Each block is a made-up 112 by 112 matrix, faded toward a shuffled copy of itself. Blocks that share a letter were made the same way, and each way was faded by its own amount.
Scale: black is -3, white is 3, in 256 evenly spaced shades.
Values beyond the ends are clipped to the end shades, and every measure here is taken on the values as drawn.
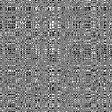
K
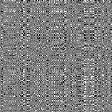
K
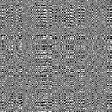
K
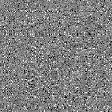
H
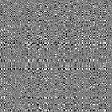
K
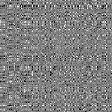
K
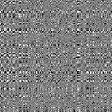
K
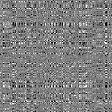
K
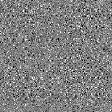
H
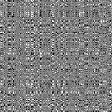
K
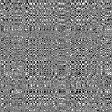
K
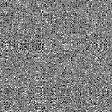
H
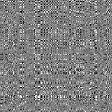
K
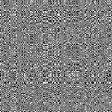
K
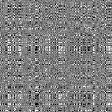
K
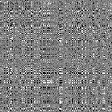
K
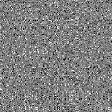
H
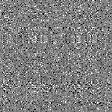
H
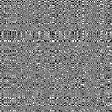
K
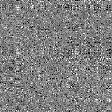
H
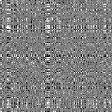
K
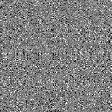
H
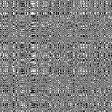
K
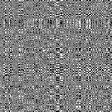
K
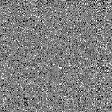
H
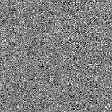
H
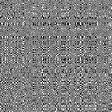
K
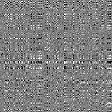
K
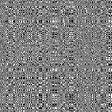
K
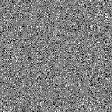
H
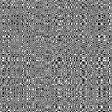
K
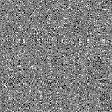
H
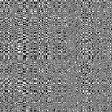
K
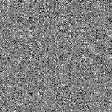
H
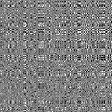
K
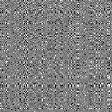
K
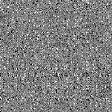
H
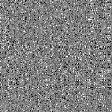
H
